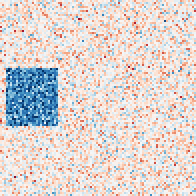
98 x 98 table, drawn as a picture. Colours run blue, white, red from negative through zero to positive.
In the middle left lies a patch that is lower than the rest. Overall the values sit about 50% of the way up the scale. The middle left is the ninth with the lowest average.
